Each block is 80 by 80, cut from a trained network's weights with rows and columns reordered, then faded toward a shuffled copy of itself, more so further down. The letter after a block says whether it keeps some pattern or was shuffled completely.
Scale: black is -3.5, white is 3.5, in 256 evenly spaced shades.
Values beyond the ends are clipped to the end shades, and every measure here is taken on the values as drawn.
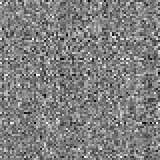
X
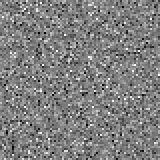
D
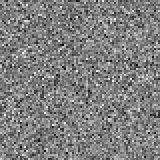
D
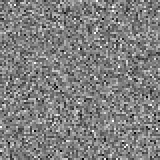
D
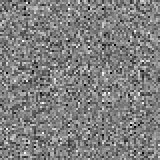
X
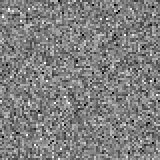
D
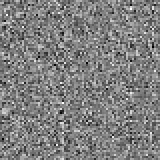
X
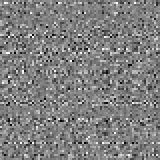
X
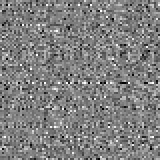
X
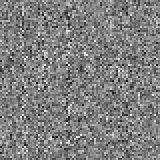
X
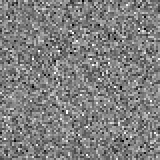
D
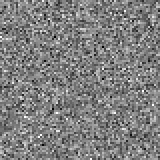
D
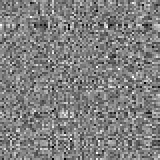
X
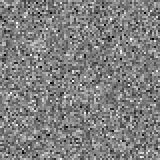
D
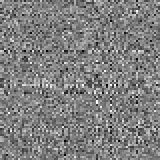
X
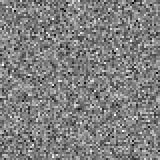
D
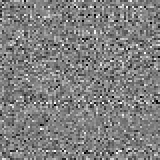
X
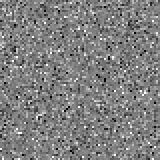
D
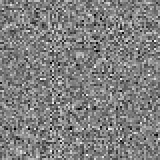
X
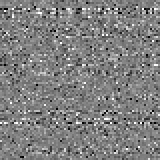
X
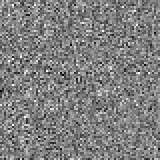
X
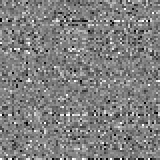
X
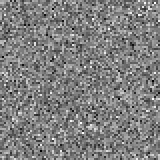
D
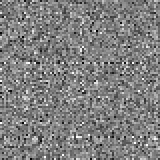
X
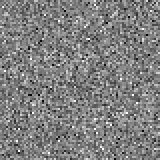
D
